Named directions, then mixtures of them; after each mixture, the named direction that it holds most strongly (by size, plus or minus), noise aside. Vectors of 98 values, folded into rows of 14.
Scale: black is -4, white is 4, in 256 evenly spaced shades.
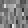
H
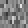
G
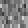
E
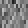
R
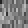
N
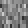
E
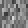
R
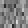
H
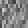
R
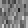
E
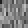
N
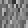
R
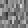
G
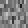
G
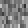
E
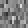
G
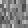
N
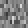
G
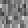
E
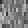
N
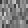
R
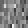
H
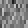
R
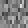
G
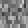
E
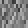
R
